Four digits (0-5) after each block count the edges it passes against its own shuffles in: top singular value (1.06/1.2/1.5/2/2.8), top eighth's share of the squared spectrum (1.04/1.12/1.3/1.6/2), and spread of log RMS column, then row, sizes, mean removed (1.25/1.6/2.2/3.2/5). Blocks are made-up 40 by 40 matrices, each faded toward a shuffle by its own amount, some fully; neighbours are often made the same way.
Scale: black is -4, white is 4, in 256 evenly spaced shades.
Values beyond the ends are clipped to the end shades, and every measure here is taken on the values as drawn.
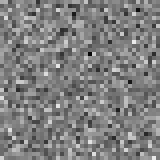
0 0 0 0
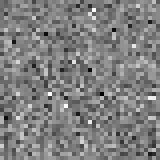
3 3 1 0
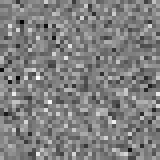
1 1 0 0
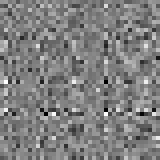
4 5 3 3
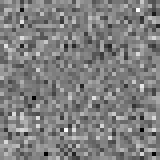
3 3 1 2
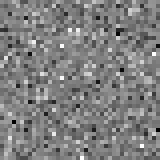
1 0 0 0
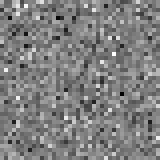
0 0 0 0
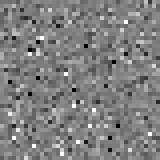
0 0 0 0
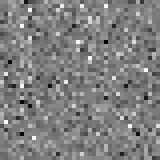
0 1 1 0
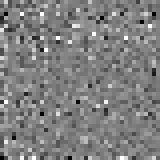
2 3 2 2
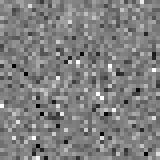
0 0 0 0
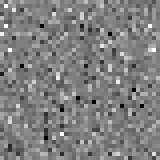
0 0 0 0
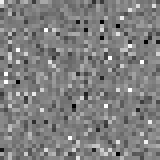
0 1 1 0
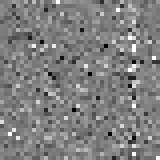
2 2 1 0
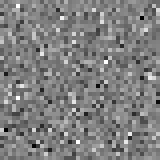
0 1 0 0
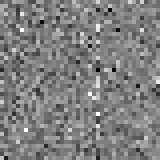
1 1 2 0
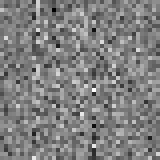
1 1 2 0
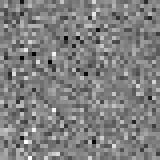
1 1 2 0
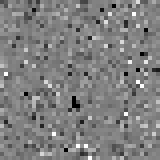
1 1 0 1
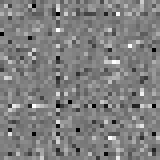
2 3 2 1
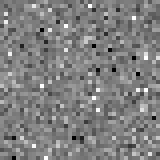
0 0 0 0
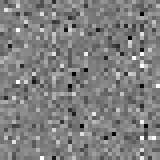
2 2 1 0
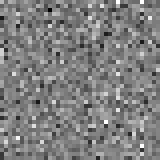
1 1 2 0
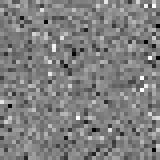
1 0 0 0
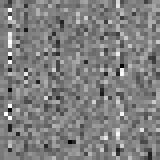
2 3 3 0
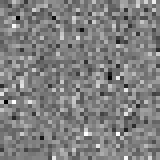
1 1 0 0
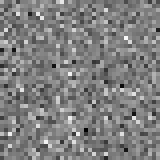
1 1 1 0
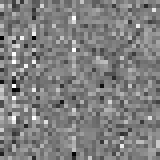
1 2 2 0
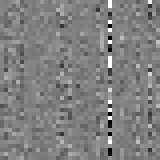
4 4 2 0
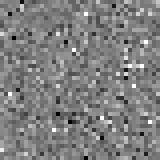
1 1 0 0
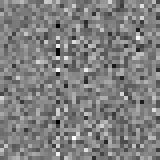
2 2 2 0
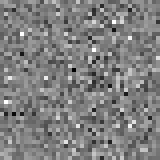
1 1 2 0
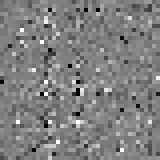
2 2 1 0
